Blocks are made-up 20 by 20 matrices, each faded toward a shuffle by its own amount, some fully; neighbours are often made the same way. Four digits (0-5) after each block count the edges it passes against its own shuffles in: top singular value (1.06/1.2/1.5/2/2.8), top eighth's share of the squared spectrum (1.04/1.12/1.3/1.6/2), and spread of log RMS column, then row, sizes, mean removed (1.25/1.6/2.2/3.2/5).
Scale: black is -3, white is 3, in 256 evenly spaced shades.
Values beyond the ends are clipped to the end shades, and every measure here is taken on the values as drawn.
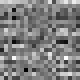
3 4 2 2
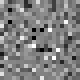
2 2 0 0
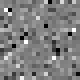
0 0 0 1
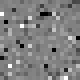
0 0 0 0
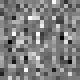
2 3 1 1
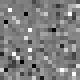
0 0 0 0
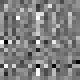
3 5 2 1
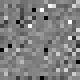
0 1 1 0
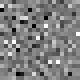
0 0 0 0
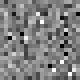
0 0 0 0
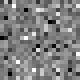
1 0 0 0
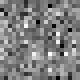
1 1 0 0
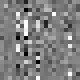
2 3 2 0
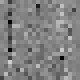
2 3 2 0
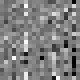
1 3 3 0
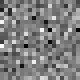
0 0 0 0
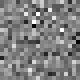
1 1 0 0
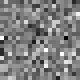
0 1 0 0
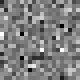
0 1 1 0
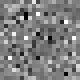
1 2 0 0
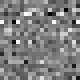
1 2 0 2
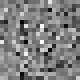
1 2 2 0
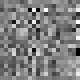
3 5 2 2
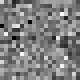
0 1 1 0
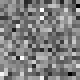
1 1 0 0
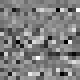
1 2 0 3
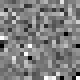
0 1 0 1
